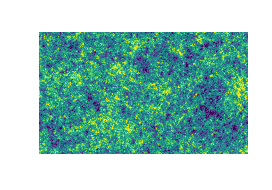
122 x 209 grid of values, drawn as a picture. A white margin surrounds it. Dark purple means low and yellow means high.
There is no seam. The texture is blotchy. There are no regular stripes. Neither half mirrors the other. The values follow a bell shape. Overall the values sit about 50% of the way up the scale.
